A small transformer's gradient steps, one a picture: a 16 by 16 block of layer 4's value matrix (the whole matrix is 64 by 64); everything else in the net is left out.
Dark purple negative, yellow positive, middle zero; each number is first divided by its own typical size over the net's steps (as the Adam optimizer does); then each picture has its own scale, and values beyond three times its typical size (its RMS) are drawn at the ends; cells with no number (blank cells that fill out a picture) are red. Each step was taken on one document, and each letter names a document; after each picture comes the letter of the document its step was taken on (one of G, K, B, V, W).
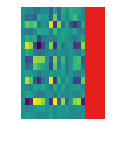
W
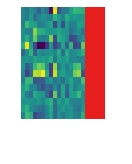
W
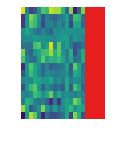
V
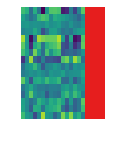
V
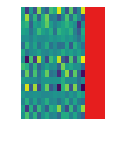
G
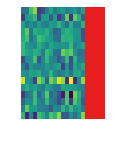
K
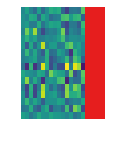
K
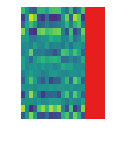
V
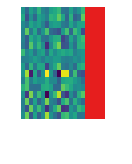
G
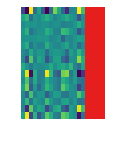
G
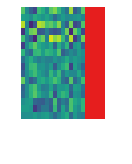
K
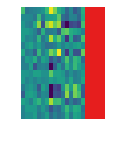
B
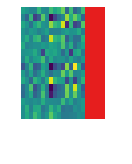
B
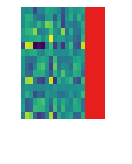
W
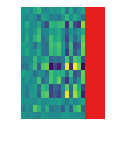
B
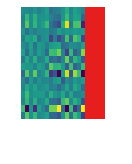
B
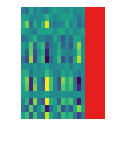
G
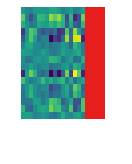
B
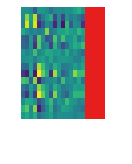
W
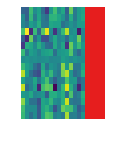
G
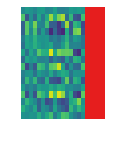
K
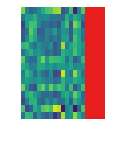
V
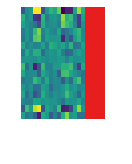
B
